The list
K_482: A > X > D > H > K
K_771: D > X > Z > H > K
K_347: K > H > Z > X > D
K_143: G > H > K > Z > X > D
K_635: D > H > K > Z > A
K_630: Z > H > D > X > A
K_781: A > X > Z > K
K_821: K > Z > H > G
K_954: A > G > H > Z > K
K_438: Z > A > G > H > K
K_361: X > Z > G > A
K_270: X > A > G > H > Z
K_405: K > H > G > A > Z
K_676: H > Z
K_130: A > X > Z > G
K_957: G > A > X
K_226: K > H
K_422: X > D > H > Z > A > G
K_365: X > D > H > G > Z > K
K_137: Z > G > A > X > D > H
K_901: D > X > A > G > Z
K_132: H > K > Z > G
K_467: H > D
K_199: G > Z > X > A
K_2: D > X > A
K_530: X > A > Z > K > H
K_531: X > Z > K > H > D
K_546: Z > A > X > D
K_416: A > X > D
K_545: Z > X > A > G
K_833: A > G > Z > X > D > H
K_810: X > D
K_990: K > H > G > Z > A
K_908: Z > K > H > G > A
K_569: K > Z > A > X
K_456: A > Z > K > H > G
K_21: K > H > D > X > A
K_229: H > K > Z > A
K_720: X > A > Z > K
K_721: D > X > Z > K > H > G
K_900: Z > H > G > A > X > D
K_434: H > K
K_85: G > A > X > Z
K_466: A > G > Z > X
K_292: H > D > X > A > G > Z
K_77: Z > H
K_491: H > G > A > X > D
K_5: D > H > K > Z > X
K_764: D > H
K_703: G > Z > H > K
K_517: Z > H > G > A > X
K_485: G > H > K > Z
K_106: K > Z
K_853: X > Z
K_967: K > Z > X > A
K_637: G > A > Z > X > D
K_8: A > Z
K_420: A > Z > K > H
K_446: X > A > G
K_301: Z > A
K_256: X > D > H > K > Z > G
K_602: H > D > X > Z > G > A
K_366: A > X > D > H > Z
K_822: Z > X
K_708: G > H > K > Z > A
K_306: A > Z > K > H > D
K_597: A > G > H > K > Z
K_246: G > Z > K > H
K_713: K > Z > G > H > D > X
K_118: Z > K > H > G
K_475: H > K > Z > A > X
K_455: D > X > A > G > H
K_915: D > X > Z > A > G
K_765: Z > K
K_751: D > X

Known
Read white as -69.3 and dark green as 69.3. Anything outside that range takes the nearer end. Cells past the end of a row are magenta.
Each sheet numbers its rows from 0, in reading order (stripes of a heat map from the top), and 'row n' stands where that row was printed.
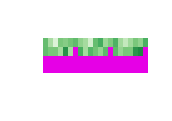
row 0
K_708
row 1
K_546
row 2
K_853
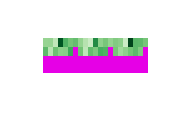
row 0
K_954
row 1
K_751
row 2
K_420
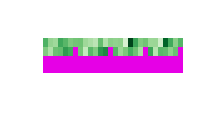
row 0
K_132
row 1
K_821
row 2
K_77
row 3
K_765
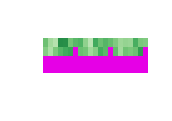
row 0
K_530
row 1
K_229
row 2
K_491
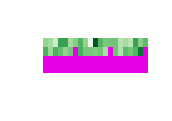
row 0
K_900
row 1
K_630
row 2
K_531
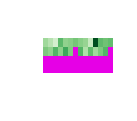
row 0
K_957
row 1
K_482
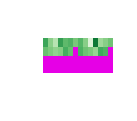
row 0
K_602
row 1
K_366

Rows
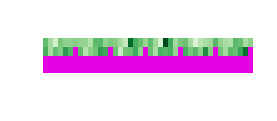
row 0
K_901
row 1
K_226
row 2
K_455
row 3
K_118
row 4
K_85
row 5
K_713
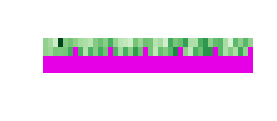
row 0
K_466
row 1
K_703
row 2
K_143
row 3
K_810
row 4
K_256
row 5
K_2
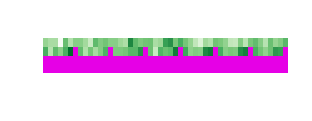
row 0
K_347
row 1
K_416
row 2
K_475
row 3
K_365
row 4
K_106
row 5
K_405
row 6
K_676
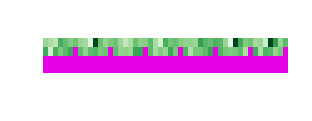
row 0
K_771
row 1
K_822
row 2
K_990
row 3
K_635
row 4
K_434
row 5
K_908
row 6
K_438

